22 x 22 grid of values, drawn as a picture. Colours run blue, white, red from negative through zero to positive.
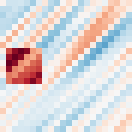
The grain runs diagonally up to the right. The values are skewed, with a long tail toward high values. The ninth with the highest average is the middle left. An odd patch, higher than its surroundings, sits in the middle left.
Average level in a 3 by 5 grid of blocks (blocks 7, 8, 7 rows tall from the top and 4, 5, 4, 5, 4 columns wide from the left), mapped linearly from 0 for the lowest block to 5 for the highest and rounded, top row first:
0 1 0 2 1 | 5 4 1 0 1 | 1 0 0 0 1
